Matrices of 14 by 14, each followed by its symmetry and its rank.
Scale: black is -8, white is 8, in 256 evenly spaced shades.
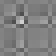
symmetric, rank one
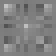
symmetric, rank two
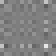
symmetric, rank two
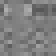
neither, rank two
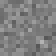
symmetric, full rank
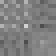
symmetric, rank two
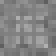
symmetric, rank two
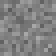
symmetric, full rank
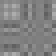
symmetric, rank one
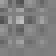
symmetric, rank one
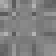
symmetric, rank two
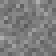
symmetric, full rank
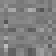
neither, rank two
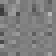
neither, rank two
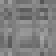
neither, rank two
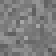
symmetric, full rank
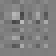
symmetric, rank one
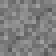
symmetric, full rank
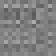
neither, rank two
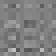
neither, rank two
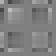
symmetric, rank one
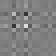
symmetric, rank one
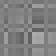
symmetric, rank one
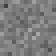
symmetric, full rank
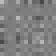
symmetric, rank two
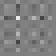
symmetric, rank one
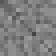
symmetric, full rank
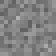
symmetric, full rank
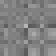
symmetric, rank two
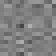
neither, rank two
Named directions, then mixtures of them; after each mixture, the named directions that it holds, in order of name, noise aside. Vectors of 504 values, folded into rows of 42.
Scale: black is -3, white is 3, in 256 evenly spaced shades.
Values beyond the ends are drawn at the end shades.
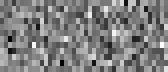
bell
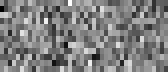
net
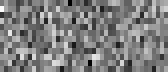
net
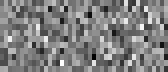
bell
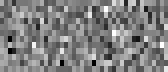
bell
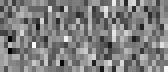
bell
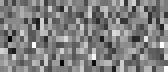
bell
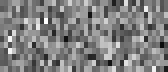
bell, net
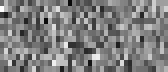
net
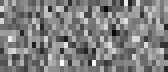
bell, net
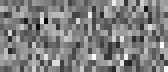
bell, net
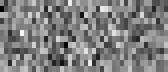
bell, net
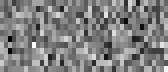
bell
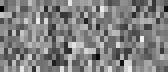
net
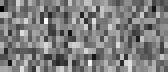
net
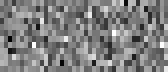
bell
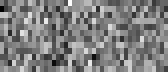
net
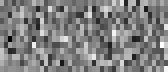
bell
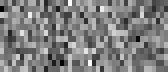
bell, net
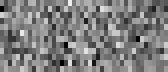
bell, net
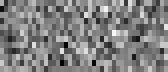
bell, net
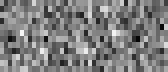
bell, net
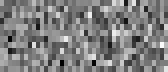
bell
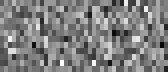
bell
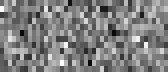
bell, net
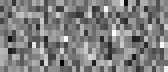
bell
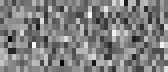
bell
